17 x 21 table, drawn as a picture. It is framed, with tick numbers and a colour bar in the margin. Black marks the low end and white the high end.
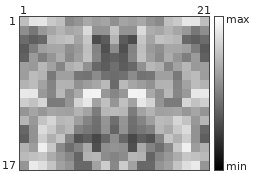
Histogram: bell-shaped. Mirror symmetry: left to right. Ninth with the lowest average: bottom middle. Slope: none. Average level on the scale: 60%. Odd rows or columns: none.
